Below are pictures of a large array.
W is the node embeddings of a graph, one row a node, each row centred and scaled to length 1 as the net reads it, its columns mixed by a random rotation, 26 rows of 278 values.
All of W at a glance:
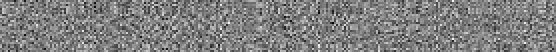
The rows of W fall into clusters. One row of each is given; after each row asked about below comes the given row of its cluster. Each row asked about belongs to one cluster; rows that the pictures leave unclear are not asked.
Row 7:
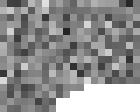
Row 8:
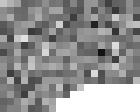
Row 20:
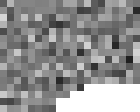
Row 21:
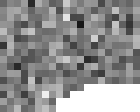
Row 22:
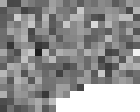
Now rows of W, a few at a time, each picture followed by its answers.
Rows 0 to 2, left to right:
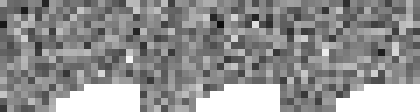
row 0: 22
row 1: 21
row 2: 8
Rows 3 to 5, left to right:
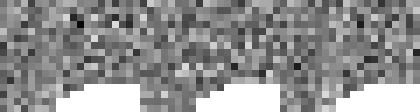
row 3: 21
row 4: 20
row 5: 21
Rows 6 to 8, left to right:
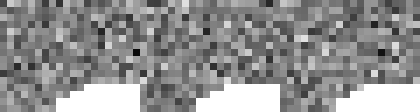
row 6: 20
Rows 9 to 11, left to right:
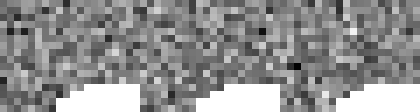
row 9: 8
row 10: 22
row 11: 21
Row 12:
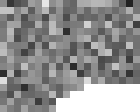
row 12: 7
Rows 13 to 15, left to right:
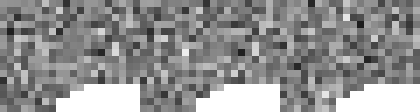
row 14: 8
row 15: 21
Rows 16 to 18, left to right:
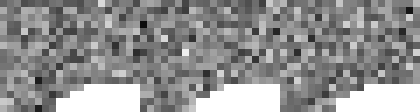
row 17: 8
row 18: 22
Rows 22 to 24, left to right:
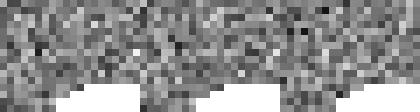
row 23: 22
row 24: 8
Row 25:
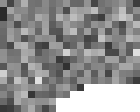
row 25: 22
